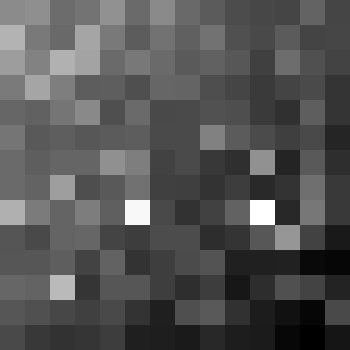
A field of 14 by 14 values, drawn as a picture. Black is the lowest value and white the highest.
Grain: fine. Ninth with the lowest average: bottom right. Average level on the scale: 30%. Roughest part: middle right. Slope: up to the top left.
